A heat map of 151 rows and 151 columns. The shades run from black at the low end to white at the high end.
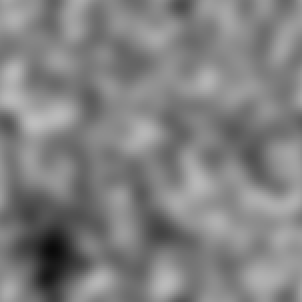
A single dip lies in the bottom left. The bottom left is the ninth with the lowest average. The halves do not mirror each other. The field is smooth, with broad soft blobs. Overall the values sit about 50% of the way up the scale.
